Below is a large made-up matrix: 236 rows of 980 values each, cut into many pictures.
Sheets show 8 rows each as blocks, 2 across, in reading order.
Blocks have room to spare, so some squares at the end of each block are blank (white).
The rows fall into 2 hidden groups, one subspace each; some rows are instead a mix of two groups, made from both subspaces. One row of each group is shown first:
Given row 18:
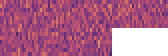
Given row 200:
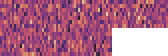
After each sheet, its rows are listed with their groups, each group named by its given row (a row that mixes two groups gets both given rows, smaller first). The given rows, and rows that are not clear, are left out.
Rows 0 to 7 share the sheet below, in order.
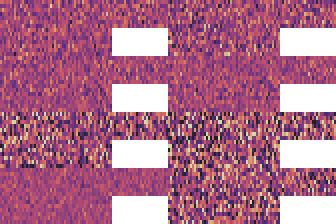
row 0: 200
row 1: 200
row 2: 18 and 200
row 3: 18
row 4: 200
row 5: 200
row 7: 18
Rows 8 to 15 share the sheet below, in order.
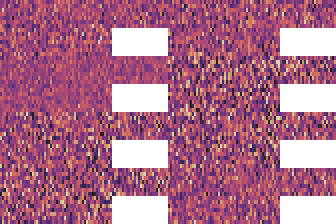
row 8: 18
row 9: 200
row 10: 200
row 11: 18
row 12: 18 and 200
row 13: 18 and 200
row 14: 18
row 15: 200
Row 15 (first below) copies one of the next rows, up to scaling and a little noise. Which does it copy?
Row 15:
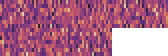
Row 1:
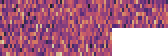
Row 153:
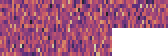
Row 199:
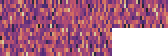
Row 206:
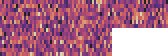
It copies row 199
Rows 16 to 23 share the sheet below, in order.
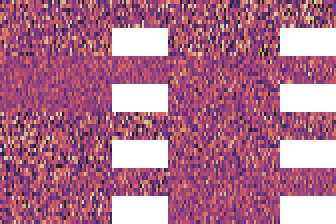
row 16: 200
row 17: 200
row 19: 18
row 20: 200
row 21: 18
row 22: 18
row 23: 18
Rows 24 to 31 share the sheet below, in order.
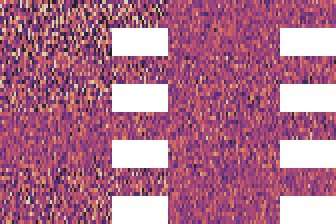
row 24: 18
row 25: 200
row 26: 18
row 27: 200
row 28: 200
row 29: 200
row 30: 18 and 200
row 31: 18
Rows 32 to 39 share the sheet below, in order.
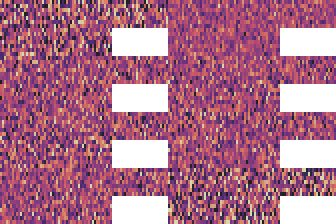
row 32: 200
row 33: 200
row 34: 18 and 200
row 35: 18
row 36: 18
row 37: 200
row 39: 200
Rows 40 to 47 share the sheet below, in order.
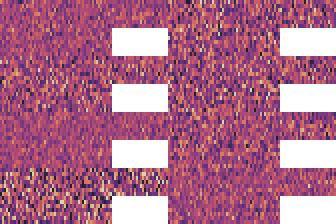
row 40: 200
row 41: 200
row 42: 18
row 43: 18
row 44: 18
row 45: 18 and 200
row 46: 18
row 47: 18 and 200
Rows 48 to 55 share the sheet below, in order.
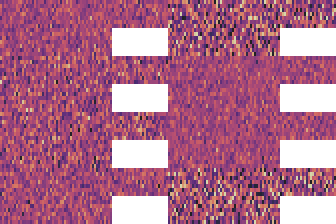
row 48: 200
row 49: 18
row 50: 18 and 200
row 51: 200
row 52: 200
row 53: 200
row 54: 18
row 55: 18
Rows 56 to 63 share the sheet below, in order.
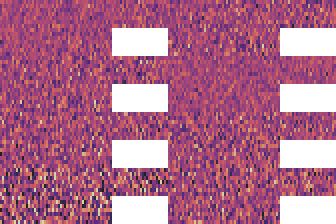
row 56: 200
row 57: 200
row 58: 200
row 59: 18
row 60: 18
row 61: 18
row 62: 18
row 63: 200
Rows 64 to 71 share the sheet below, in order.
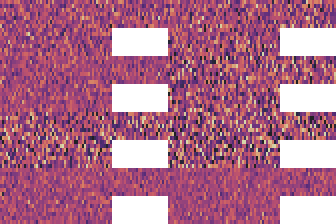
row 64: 18
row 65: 200
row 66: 18
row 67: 200
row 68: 18
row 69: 18
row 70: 18
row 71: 200
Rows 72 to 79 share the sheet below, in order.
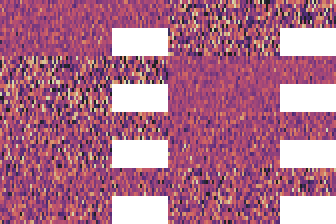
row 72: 18
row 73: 200
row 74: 200
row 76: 18 and 200
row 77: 18
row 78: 18 and 200
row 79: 200
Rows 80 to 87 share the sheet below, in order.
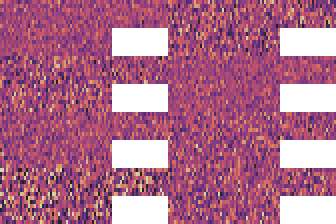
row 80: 200
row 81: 18 and 200
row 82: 18
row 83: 200
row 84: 200
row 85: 18
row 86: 200
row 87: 200
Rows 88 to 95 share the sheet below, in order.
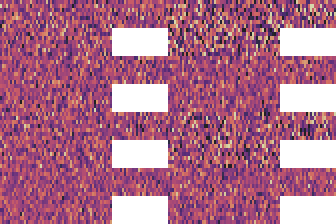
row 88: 18
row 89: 18
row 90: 200
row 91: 200
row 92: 18 and 200
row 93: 200
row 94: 18 and 200
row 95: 18
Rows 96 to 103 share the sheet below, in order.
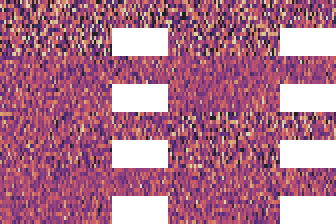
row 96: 18
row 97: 18
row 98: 18
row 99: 18
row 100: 18 and 200
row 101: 200
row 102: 18
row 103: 18
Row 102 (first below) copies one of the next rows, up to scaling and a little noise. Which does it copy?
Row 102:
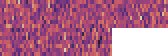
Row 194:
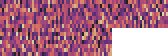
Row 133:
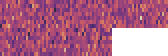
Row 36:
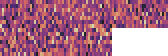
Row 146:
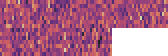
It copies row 146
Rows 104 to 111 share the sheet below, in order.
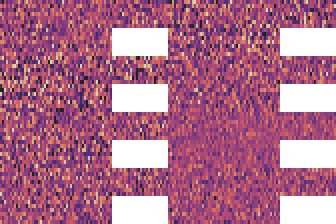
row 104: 200
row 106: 200
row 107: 18
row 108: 18
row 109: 200
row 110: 18 and 200
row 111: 200
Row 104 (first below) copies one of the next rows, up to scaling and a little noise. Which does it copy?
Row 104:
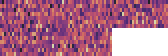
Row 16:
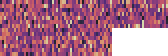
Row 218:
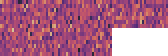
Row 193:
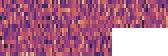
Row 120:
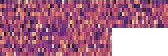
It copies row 120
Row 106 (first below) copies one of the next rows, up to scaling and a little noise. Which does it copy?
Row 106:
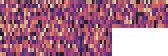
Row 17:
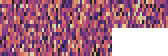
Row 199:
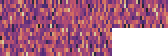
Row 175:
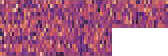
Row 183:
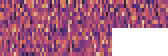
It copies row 175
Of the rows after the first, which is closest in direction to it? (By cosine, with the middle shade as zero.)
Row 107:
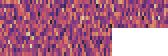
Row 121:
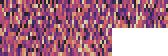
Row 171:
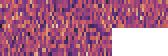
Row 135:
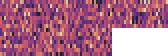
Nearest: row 135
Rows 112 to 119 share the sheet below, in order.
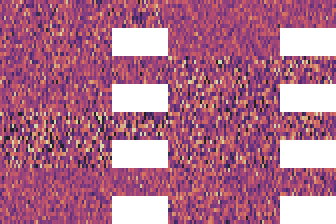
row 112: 200
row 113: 18
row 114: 18
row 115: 18 and 200
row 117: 200
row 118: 18
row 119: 200
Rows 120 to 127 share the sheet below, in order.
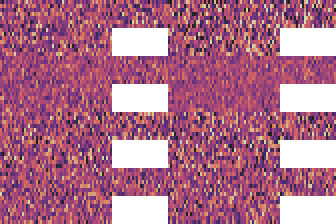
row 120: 200
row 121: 18 and 200
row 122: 200
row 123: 200
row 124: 200
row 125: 18
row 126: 18
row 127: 18
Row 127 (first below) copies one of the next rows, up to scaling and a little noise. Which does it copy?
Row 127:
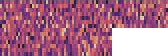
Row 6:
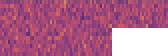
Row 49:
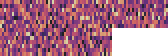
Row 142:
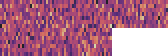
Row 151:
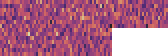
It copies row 142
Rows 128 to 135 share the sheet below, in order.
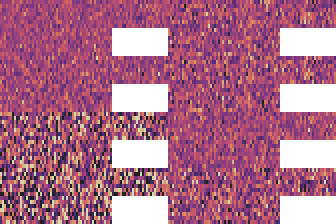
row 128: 200
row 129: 200
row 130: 18
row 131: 200
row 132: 200
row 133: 18
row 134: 200
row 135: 200
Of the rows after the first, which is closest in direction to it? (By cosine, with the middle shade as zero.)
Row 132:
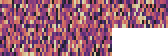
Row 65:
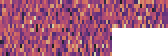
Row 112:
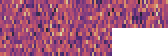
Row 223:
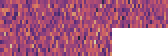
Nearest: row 65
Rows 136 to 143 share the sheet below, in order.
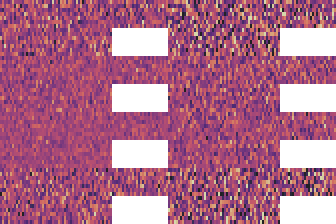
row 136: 200
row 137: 18
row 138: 200
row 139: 18
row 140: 200
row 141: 200
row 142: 18
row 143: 200
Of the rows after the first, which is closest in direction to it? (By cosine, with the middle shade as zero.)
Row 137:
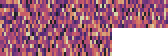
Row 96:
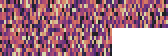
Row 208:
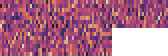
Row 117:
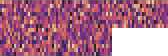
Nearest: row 208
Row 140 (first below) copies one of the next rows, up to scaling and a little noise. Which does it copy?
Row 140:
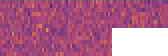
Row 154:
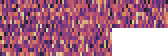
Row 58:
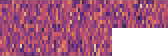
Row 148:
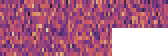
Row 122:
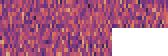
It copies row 148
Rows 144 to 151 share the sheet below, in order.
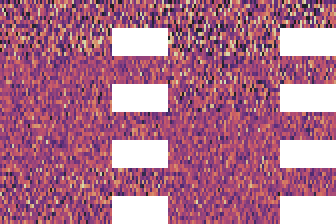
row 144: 18
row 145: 200
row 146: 18
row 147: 18
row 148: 200
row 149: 200
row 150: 18
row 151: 18
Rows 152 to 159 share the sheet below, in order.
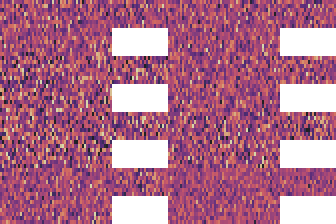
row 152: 200
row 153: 200
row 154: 200
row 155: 200
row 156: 18
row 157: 200
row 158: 200
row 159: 18
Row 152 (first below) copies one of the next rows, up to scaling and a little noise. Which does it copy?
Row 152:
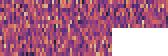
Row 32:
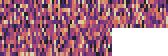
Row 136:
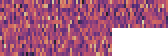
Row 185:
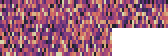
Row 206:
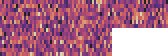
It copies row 136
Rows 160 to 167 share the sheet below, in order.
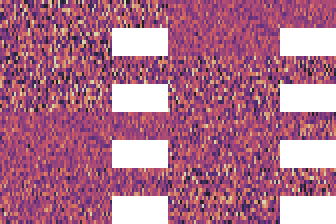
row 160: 200
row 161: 18
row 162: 18
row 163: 18 and 200
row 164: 18
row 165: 200
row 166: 200
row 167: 200
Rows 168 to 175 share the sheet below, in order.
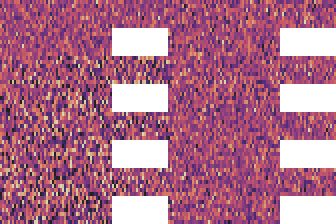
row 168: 18
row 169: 200
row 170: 200
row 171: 18
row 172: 18 and 200
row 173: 18
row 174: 18
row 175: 200
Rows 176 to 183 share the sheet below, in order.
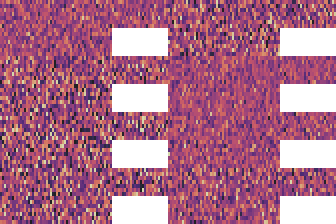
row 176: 18
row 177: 18
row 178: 18
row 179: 18
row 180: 18
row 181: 18
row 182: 200
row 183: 200
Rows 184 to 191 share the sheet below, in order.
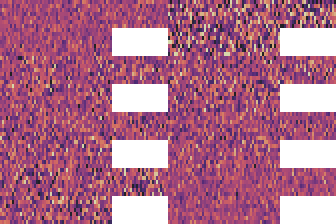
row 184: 200
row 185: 200
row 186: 200
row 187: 18
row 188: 18
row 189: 18
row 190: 200
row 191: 200
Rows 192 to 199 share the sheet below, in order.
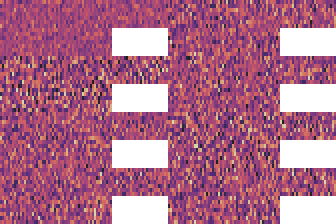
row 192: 18 and 200
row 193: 200
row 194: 18
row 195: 200
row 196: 18
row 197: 18
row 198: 18 and 200
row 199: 200
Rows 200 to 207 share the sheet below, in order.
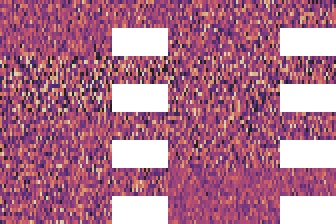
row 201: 200
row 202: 18
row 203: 18
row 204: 200
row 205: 18 and 200
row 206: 200
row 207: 200
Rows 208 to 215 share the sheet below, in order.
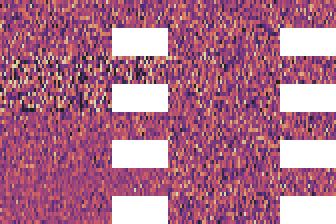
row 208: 18
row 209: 18
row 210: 200
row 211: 18 and 200
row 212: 200
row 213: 18
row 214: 18
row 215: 18
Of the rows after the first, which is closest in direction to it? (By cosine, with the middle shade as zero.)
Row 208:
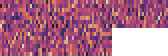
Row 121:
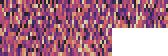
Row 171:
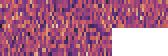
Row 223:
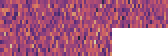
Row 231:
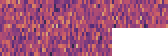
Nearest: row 223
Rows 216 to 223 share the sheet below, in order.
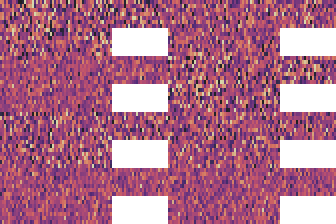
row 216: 200
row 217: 200
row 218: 200
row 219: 200
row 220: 18 and 200
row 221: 18
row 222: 18
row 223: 18
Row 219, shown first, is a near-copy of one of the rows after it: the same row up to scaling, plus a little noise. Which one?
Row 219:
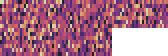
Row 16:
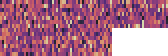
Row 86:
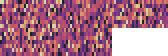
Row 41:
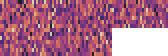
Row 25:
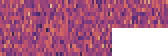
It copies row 86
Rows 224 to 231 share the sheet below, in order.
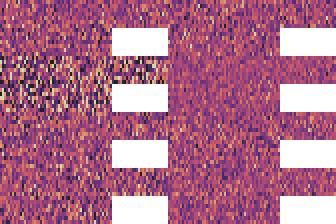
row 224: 18
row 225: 18
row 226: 200
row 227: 18
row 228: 200
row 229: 18
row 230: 200
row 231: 18
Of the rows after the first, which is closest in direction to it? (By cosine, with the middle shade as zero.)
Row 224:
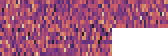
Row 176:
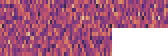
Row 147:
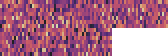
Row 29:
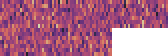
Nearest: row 147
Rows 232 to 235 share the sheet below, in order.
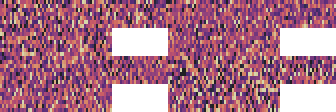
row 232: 200
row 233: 200
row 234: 18
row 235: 18
